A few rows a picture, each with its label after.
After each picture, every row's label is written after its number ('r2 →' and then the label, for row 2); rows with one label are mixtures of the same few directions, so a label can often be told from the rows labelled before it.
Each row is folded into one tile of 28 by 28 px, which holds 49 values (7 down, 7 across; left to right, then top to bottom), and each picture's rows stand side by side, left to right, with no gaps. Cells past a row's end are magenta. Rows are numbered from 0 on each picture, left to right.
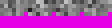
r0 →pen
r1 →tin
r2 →tin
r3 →tin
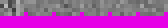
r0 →pen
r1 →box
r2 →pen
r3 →pen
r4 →tin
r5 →pen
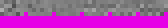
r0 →tin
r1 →pen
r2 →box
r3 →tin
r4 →tin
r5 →tin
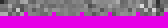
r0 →box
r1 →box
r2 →tin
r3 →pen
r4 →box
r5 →pen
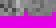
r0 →pen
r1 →tin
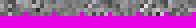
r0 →tin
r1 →tin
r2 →box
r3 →tin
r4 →pen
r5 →tin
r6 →box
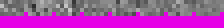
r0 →pen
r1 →pen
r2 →pen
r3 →tin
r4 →box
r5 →box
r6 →tin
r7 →pen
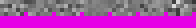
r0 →box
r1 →box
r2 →box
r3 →box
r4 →tin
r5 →pen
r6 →tin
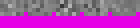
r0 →pen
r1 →tin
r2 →tin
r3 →pen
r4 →pen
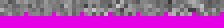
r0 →tin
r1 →pen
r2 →pen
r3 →tin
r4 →tin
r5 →pen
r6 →box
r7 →pen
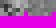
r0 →pen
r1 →tin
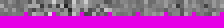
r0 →pen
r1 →box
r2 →pen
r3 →box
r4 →box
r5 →box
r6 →pen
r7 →pen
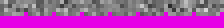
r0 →box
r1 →pen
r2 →tin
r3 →tin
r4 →pen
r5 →pen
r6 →pen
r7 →tin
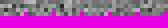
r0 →box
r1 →box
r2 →pen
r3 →tin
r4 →box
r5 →tin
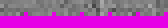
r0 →tin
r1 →box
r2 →tin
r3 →pen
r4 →tin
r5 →pen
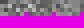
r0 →box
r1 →pen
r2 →pen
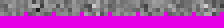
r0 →pen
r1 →tin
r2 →pen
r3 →pen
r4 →box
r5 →pen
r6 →pen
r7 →pen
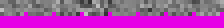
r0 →tin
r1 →pen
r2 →box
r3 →box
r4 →pen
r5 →tin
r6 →box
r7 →box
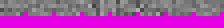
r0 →tin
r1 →box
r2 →box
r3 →pen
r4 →box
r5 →tin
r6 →box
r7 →pen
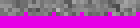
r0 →pen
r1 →tin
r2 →tin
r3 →box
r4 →pen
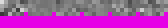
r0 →box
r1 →pen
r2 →box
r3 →tin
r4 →pen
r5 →tin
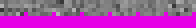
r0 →tin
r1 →box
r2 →box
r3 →tin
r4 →pen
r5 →pen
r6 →pen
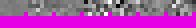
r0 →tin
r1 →tin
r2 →box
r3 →box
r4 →tin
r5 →pen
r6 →tin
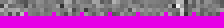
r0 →tin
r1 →pen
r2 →pen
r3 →tin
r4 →box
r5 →tin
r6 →pen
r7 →box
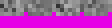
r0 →pen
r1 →pen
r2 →pen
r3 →tin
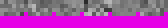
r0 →box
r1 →pen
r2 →pen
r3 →box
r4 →box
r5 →box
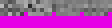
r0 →tin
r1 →pen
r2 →box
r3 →tin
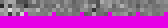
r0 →tin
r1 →tin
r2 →pen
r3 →tin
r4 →pen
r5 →tin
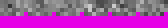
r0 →pen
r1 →tin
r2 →box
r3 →pen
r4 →pen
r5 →box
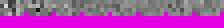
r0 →pen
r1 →tin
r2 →pen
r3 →box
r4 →pen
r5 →box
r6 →pen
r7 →box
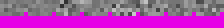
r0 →box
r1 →tin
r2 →tin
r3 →box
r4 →tin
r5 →box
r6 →pen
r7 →box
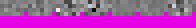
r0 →box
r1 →pen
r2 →tin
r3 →tin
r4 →box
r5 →pen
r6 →pen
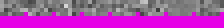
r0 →box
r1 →box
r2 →pen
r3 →tin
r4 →box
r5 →box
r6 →tin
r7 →box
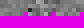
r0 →box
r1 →tin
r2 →box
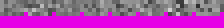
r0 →box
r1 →box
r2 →pen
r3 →pen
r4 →pen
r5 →tin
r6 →tin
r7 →pen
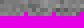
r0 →box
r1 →pen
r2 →tin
